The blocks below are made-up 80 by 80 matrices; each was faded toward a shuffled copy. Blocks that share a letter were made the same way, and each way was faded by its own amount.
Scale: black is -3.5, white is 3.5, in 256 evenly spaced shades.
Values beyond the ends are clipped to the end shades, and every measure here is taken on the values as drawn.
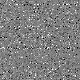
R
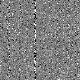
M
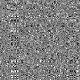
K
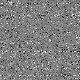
R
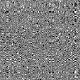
K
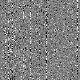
M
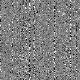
M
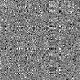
K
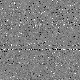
R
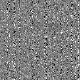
M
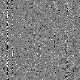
M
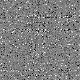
R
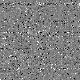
R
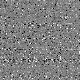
R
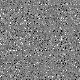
R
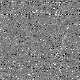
R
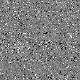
R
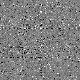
R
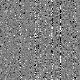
M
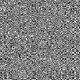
K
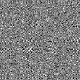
K
